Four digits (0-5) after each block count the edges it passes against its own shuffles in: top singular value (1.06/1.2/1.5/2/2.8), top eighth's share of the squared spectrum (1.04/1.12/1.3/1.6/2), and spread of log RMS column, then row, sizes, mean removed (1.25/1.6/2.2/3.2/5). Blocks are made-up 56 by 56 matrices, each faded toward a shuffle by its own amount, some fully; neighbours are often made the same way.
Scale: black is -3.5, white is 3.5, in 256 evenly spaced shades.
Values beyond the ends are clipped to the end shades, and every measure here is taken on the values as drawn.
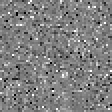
1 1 0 0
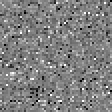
3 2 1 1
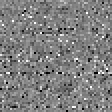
3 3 0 2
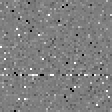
3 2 0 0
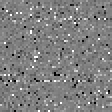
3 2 0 1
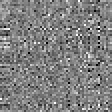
4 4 2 2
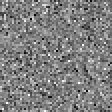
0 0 0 0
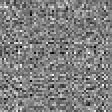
4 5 3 3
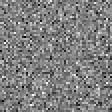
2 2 0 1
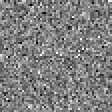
2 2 0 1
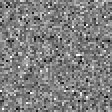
1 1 0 1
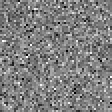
0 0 0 0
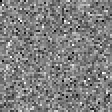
0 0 0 0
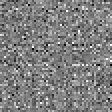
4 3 1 2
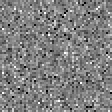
0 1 0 0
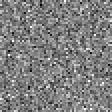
1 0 0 0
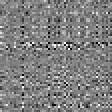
4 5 3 4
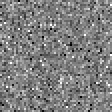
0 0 0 0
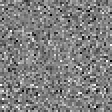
3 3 1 0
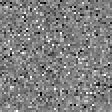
1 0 0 0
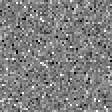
0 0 0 0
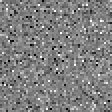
0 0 0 0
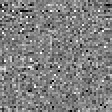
3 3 1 2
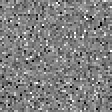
1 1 0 0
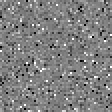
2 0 0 0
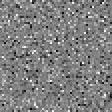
3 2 1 0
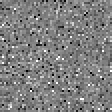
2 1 0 0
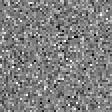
2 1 0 0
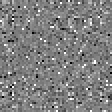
3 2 1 1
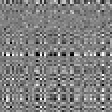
5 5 3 4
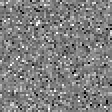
1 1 0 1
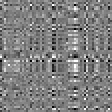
5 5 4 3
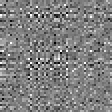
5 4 3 3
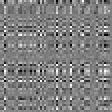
5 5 4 4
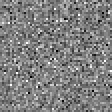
2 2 0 0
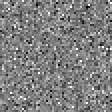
1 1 0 0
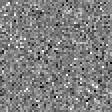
0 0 0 0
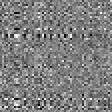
4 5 3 3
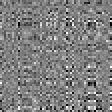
4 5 3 3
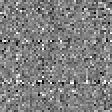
2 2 2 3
